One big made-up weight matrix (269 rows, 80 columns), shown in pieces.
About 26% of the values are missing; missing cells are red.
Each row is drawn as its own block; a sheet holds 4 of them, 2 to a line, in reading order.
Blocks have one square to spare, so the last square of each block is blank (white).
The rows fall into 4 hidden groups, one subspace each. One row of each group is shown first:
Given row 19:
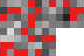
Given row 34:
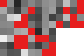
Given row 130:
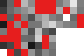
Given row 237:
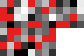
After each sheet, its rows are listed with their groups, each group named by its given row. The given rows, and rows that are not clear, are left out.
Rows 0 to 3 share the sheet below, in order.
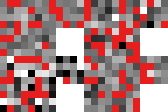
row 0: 34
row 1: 237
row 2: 237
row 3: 19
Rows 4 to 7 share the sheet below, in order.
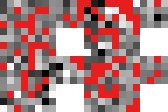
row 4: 19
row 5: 130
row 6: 237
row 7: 130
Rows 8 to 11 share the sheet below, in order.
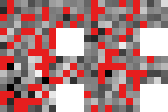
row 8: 19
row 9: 34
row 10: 19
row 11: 34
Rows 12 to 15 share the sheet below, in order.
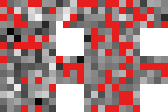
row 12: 19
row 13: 19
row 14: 34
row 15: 19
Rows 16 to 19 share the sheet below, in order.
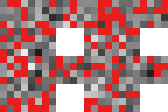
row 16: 237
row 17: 34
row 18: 34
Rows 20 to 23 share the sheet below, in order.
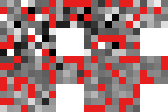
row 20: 34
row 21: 130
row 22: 237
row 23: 34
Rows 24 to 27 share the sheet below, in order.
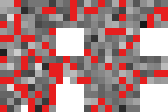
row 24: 130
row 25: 19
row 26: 237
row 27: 237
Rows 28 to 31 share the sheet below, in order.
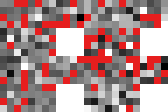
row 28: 19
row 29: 237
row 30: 130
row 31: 237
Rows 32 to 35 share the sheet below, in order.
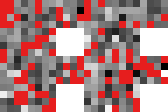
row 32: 237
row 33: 19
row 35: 237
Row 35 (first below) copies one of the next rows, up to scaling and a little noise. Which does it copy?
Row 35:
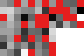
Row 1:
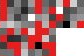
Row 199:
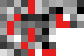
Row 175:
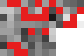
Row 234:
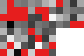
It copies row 175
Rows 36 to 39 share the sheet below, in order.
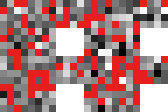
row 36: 34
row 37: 237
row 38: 19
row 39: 130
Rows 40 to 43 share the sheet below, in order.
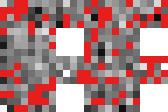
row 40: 19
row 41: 130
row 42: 130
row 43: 237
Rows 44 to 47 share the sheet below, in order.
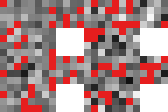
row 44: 34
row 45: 19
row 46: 34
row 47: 19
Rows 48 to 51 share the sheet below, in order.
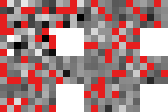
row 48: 34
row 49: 19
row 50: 130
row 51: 237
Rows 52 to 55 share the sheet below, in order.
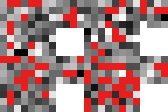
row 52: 237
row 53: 19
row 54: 19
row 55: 19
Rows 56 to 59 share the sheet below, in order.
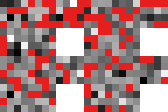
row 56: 130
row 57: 19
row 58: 19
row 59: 19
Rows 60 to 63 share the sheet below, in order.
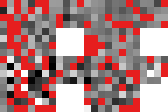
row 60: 19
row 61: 130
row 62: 34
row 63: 130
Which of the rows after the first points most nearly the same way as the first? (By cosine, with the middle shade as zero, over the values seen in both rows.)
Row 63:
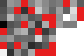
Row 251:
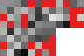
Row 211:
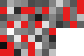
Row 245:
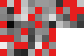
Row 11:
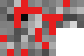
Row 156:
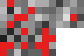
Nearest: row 156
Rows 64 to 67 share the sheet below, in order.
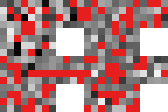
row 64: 130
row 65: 19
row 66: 34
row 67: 130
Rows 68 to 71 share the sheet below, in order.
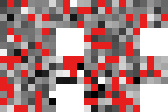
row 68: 130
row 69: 19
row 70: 237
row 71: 34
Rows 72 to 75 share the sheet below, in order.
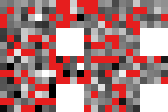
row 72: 19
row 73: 19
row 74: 237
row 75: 34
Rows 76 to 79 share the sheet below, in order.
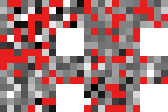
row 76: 34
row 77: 237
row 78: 34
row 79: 19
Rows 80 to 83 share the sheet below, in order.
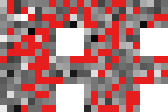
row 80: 34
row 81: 19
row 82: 130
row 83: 130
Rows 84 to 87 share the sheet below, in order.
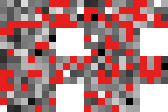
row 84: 237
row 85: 130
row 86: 130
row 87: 237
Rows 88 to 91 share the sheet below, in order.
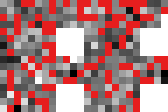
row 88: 19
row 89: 237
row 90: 130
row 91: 237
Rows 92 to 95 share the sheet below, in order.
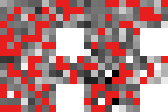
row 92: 130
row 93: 130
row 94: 130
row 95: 130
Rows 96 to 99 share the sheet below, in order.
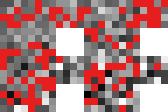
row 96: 237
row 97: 34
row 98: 237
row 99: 34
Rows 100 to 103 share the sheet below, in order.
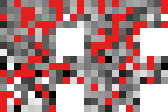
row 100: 130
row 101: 237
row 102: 19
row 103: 237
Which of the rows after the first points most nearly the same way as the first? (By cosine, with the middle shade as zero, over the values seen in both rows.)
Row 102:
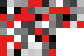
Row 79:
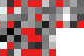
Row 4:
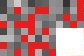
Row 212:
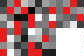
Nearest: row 4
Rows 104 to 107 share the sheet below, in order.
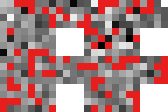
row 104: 130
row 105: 34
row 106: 130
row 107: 237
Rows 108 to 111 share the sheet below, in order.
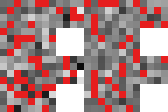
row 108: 237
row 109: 130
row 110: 237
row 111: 34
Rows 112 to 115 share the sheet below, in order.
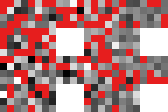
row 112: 237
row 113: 130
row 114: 19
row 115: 19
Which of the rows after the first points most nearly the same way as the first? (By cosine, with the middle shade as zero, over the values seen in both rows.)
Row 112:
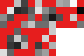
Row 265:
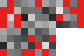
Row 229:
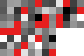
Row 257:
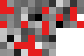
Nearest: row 229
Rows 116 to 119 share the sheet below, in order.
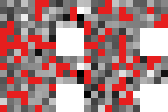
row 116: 237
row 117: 19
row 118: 237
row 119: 19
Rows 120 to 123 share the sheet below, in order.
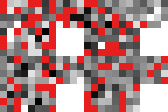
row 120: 19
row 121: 130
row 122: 237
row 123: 34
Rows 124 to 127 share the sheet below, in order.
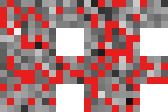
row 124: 34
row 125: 34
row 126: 237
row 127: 237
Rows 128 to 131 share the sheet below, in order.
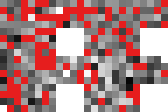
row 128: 237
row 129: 34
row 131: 34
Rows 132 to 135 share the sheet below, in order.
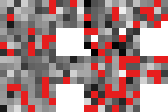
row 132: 237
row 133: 130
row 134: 130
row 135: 19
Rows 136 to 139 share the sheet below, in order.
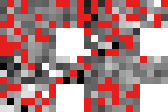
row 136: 19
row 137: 130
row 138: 237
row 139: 130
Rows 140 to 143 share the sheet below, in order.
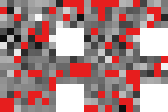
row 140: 19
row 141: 19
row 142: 130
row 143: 237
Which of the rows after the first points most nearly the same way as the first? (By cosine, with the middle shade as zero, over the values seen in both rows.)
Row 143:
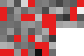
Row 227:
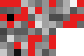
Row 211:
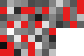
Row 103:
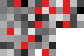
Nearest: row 227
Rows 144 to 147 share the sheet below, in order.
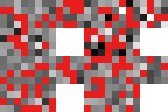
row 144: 34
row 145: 130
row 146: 237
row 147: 237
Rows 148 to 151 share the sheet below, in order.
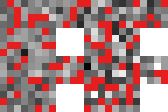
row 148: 237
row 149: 19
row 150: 19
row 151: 19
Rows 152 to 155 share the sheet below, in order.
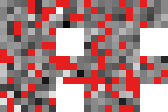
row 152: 237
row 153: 19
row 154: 19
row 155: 34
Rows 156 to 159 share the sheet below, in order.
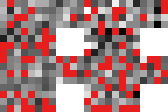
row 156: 19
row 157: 19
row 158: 19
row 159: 19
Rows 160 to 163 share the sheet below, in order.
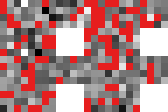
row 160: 237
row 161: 19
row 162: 130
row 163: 130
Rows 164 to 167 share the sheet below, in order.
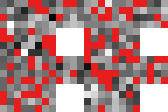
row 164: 237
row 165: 237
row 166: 237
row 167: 19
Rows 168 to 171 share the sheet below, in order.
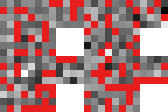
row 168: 34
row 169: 237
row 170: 34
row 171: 130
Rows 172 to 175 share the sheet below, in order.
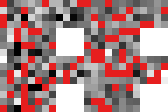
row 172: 130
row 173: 237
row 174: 34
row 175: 237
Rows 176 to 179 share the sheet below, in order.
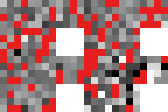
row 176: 34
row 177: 130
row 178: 237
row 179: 237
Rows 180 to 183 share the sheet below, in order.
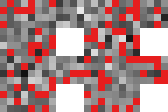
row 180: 237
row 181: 34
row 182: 34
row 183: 130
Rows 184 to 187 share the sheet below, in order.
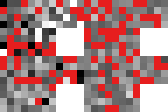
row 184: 130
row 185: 130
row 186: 237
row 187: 34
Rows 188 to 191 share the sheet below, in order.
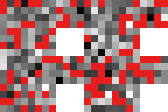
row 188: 237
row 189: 19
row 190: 19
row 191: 34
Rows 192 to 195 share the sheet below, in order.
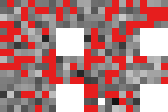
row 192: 34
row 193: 19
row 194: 19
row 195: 130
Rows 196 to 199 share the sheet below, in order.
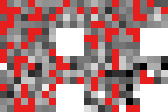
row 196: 237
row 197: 130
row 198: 19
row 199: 237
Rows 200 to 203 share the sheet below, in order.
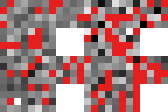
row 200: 34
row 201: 19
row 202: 130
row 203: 19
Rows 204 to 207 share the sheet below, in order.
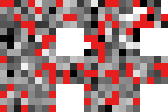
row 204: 19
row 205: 237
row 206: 130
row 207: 237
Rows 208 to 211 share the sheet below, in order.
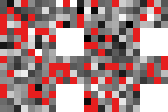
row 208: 237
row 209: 19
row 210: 34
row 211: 19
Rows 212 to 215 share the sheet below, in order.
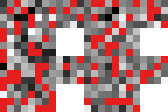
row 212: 34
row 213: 34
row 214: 19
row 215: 130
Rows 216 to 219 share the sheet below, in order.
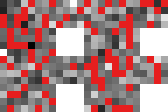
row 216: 130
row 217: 237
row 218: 34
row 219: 130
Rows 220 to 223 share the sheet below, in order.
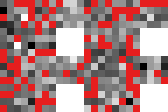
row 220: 130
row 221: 130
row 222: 130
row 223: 237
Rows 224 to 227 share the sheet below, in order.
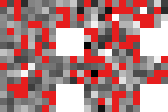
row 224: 237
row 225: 237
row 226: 34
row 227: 130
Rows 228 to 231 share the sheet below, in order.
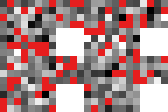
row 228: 34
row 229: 19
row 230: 34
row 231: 34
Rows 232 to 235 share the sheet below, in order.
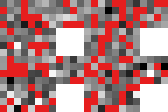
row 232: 130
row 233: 130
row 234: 237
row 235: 237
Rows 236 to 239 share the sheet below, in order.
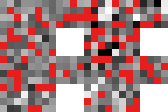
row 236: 34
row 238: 34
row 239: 19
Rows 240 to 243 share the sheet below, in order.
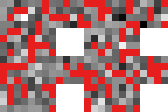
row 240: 34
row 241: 19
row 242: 19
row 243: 130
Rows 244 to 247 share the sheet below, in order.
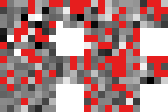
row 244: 19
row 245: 237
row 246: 237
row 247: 237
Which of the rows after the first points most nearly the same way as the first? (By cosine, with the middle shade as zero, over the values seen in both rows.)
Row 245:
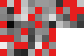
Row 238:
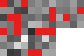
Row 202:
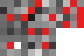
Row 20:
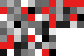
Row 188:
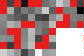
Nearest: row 202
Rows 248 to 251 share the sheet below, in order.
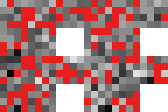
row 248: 34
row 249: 130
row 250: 130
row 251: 237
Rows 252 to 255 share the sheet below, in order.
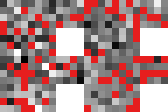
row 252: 34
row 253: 130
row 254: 237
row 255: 130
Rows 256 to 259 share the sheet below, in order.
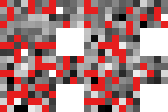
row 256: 237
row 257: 19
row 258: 237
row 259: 237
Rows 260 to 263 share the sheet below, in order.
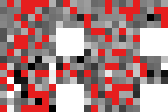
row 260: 19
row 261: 130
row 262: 34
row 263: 237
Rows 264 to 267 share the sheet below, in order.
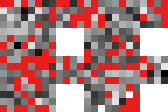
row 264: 130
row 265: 237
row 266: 34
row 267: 237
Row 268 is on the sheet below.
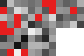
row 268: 34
